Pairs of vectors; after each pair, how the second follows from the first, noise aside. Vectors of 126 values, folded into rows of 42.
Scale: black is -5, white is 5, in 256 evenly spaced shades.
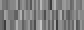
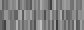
copied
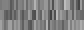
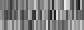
scaled up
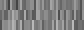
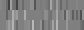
partly zeroed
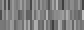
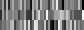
scaled up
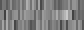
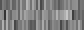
copied
